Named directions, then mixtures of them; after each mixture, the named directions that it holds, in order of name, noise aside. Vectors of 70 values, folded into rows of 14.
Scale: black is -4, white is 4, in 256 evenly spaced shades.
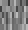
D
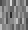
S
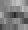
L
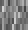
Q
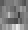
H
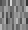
D, S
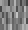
D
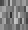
Q, S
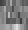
H, S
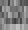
D, H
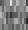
L, S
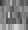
H, S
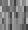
D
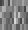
Q, S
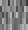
D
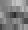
L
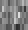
H, Q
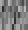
Q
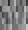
D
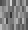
S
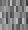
D, S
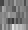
H, Q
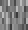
D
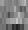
H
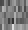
H, Q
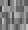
D, Q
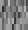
Q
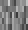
D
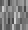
Q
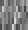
Q
